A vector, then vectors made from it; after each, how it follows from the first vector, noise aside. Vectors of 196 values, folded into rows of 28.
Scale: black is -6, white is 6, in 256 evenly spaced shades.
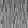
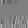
partly zeroed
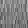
negated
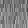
copied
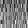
scaled up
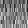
scaled up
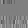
partly zeroed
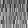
scaled up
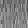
copied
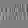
partly zeroed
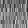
scaled up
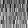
scaled up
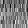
scaled up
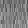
copied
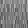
negated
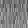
copied
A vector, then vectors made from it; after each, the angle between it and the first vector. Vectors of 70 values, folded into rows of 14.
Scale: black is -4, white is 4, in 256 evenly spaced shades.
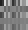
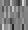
orthogonal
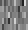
orthogonal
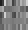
nearly parallel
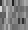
partly aligned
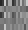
nearly parallel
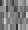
partly aligned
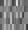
partly aligned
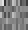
nearly opposite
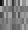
nearly parallel
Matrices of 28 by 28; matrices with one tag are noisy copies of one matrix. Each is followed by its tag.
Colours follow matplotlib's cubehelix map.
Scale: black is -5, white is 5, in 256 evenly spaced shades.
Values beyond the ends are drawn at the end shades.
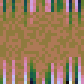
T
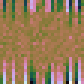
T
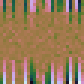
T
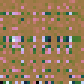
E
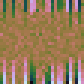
T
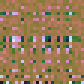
E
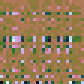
E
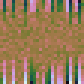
T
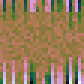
T
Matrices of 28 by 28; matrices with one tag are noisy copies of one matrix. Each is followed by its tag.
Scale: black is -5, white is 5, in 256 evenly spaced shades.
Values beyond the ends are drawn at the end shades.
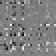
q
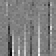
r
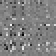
q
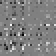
q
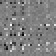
q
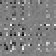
q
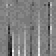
r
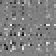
q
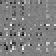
q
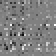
q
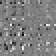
q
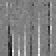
r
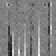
r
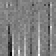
r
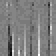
r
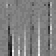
r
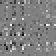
q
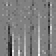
r
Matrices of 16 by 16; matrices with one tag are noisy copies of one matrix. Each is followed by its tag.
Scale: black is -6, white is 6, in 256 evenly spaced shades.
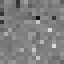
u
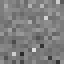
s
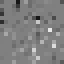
u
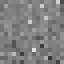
s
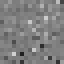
s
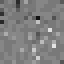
u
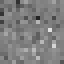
u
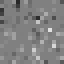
u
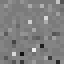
s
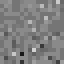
s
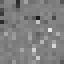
u
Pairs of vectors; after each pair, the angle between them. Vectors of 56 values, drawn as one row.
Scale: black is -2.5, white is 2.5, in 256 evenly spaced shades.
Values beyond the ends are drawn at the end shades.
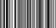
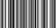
nearly opposite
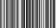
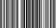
nearly parallel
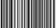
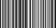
nearly opposite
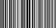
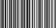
nearly parallel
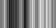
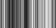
nearly parallel
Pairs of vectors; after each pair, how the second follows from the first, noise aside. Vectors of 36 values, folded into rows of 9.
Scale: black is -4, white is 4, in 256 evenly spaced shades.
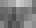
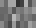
sign-scrambled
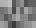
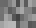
wrapped around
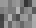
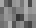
wrapped around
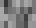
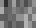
sign-scrambled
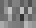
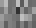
wrapped around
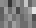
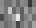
wrapped around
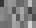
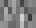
wrapped around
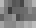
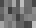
sign-scrambled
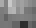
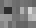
wrapped around
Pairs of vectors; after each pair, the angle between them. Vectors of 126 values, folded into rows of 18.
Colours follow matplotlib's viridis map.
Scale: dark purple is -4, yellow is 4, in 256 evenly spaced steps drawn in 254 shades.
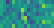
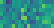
nearly parallel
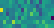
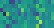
partly opposed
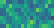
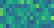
nearly opposite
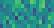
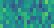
partly opposed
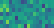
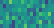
partly opposed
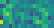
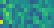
nearly parallel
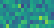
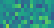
nearly parallel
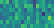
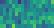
orthogonal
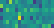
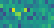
partly aligned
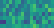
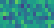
orthogonal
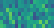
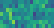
nearly parallel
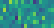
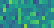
nearly parallel
